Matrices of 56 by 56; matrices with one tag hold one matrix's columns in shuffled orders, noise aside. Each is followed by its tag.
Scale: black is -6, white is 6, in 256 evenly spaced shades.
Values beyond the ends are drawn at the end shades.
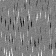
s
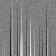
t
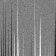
t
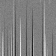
t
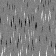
s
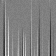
t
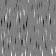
s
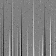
t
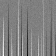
t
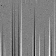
t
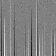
t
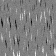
s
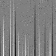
t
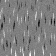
s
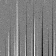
t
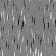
s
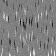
s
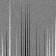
t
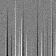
t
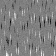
s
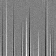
t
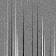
t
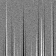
t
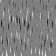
s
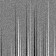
t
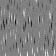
s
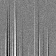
t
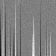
t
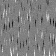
s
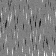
s
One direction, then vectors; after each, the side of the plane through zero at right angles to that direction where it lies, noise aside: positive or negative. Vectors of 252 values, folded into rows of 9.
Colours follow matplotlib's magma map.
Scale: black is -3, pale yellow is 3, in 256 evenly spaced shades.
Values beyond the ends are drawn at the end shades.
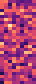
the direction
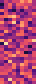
negative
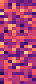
positive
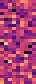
negative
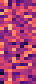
positive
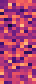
negative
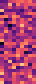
negative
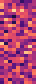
positive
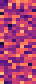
negative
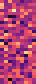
positive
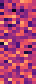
negative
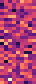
negative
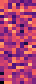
positive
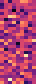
negative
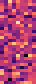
negative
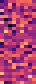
negative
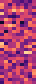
positive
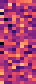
negative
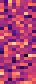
negative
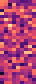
positive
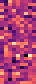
negative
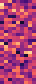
positive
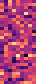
negative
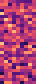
positive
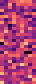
negative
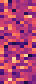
positive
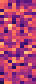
positive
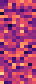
negative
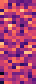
positive
